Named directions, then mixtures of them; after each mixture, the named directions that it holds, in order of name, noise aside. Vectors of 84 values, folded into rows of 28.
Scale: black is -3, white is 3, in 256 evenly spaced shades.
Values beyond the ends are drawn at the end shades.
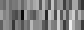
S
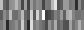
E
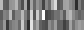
E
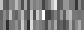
E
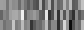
S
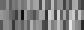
S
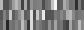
E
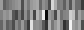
E, S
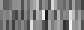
E, S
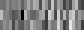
S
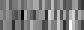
S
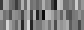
E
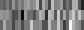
S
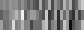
S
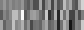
S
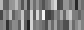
E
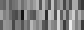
S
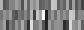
E, S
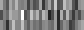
E, S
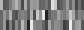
E, S
